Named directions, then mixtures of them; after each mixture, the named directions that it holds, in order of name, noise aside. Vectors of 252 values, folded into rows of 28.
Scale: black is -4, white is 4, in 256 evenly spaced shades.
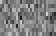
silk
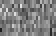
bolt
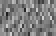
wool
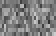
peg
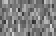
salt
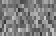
peg, salt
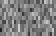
bolt, salt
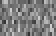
salt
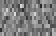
bolt, peg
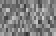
peg, wool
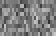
peg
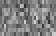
peg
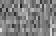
bolt
